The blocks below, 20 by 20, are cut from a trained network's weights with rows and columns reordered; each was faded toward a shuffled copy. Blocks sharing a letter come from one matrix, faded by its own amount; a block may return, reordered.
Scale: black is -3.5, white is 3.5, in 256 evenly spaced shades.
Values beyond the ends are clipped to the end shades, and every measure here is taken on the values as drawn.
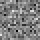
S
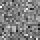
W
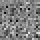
S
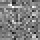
S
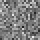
W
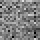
S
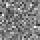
W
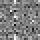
S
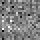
S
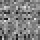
S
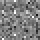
S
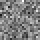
W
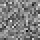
W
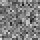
W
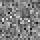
W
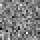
W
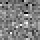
S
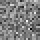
W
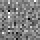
S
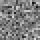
W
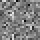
W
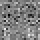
S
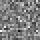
W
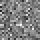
W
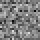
S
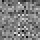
S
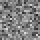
W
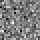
W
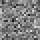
W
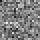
W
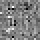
S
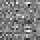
S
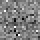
S
